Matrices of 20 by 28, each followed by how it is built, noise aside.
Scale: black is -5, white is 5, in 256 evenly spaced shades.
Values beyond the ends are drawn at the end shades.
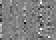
uneven columns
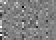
uneven columns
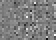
uneven columns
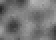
smooth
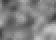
smooth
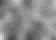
smooth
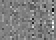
uneven columns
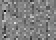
uneven columns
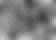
smooth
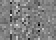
uneven columns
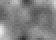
smooth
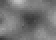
smooth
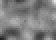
smooth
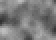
smooth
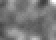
smooth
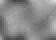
smooth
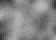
smooth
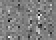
uneven columns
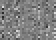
uneven columns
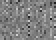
uneven columns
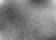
smooth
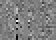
uneven columns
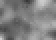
smooth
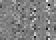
uneven columns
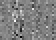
uneven columns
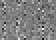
uneven columns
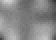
smooth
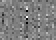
uneven columns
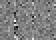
uneven columns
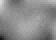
smooth
